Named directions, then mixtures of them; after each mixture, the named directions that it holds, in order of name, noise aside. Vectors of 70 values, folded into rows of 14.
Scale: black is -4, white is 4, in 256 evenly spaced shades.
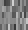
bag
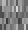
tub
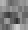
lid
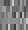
bag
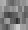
lid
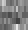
lid, tub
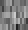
bag, lid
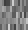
bag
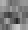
lid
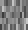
bag, tub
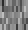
bag, tub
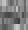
lid, tub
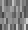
bag, tub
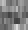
lid, tub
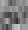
lid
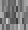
lid, tub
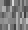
bag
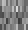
tub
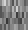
bag, tub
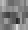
lid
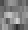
lid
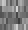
lid, tub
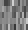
bag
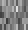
tub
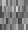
tub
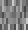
bag, tub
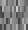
tub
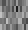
tub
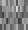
tub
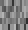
bag, tub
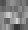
lid
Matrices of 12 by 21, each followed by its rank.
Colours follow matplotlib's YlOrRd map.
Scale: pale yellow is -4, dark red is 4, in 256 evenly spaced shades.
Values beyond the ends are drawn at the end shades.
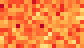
full rank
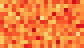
full rank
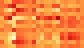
two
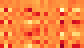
two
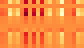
one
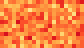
full rank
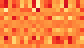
two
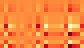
one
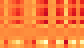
one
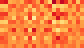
two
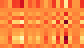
one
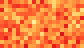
full rank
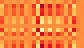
one
